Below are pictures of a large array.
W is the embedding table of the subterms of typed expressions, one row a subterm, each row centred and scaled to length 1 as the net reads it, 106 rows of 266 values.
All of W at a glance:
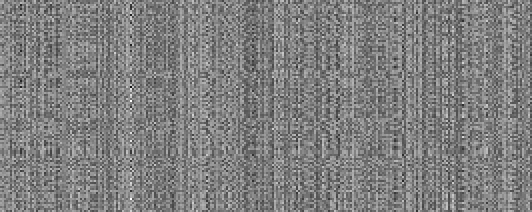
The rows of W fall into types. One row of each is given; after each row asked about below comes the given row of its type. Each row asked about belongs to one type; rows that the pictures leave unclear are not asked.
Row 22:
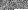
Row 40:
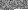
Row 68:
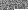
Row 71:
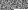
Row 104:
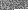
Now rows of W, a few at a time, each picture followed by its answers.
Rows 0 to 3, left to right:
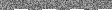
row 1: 68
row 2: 40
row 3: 104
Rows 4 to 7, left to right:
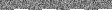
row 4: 71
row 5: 71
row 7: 22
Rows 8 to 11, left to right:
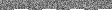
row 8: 68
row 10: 71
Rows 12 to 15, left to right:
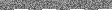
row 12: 68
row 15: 22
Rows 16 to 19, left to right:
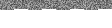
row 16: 71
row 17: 71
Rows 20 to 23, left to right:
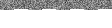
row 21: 22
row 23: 40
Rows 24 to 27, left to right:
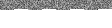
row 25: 40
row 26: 104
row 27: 22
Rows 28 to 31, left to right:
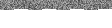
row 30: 71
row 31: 68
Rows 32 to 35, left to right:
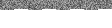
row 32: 22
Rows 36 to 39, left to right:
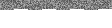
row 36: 71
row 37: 68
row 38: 71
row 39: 104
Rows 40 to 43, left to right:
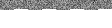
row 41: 104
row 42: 104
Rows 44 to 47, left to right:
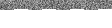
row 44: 68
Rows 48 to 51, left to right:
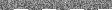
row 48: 40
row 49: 68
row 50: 40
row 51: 68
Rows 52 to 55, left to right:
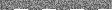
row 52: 71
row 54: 68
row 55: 68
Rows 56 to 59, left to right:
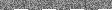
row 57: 104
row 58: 68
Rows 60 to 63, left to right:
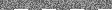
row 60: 22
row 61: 71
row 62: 68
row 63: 71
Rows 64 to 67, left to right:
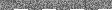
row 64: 71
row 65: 68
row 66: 68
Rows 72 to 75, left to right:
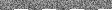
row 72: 104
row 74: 40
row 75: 71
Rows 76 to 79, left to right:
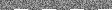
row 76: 71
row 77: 40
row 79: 68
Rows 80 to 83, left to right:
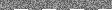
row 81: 22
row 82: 71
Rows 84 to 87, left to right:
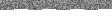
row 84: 68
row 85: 40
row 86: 104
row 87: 68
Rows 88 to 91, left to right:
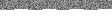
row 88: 22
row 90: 40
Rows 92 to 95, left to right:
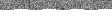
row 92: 104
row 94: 40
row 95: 104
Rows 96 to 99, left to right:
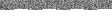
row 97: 22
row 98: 22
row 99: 40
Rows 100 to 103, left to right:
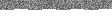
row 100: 71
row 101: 104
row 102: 68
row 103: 22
